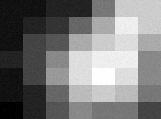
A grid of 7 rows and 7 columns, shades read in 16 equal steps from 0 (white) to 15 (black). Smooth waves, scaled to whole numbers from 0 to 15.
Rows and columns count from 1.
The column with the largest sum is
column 1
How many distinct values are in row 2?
7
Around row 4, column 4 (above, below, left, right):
5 2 7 1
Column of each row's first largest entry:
1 1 1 1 1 1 1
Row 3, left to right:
14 11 10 5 3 2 5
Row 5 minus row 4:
1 0 -1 0 -1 1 0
